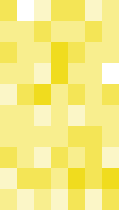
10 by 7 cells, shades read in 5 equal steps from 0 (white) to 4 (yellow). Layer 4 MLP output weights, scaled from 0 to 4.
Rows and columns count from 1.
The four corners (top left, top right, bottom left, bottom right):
3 2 2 3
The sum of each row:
13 16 18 13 18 12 16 15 20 13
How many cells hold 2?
31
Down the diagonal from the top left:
3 2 2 4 3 2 2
